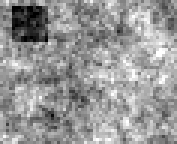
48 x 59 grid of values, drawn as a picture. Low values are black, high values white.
An odd patch, lower than its surroundings, sits in the top left. The halves do not mirror each other. The texture is blotchy. There are no regular stripes. The middle right is the ninth with the highest average.
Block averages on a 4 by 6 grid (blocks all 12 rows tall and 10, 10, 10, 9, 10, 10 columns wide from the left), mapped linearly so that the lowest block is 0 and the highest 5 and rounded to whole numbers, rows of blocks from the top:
0 0 3 3 4 3 | 3 2 2 3 4 5 | 3 3 2 4 4 4 | 3 2 3 5 4 3
